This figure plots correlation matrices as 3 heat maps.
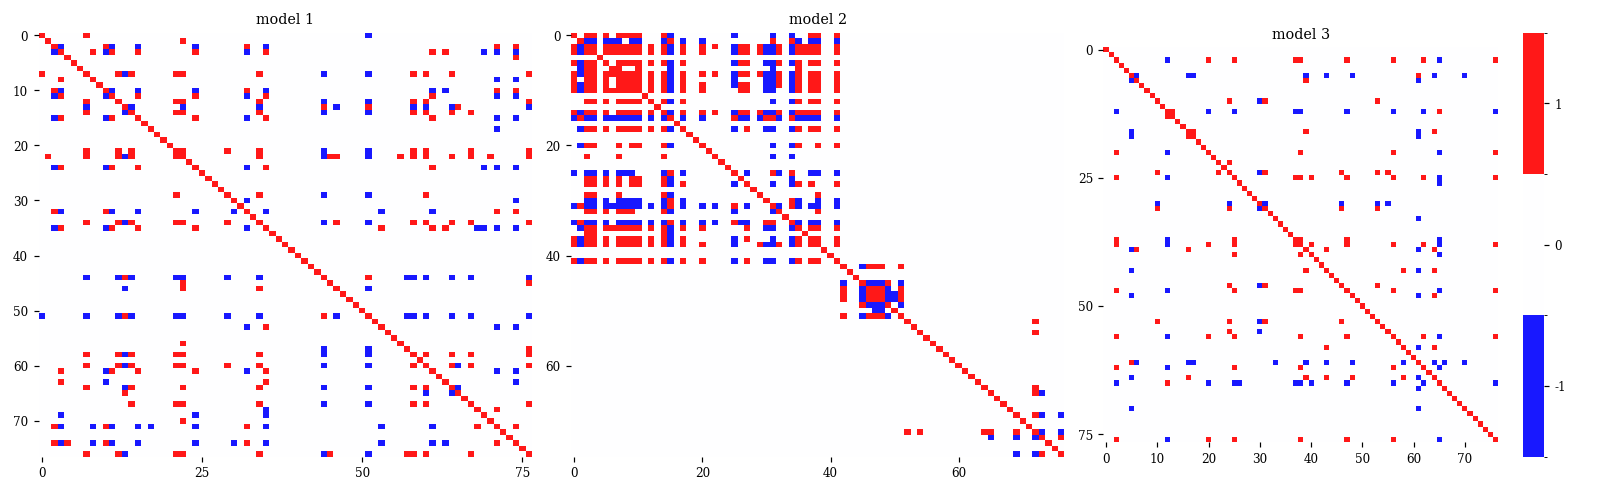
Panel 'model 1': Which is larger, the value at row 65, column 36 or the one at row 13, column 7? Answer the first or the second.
the first
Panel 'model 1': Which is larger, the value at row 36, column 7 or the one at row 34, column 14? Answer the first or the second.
the second
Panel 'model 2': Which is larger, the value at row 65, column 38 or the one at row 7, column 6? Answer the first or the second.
the second
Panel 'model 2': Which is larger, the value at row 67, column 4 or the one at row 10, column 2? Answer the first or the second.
the second
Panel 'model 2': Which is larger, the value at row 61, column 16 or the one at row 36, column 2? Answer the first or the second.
the second
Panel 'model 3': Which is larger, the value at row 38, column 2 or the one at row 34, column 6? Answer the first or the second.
the first
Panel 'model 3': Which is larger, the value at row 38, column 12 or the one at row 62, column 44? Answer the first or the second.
the second
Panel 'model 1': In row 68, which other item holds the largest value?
71
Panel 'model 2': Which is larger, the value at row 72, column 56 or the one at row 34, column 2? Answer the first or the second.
the first
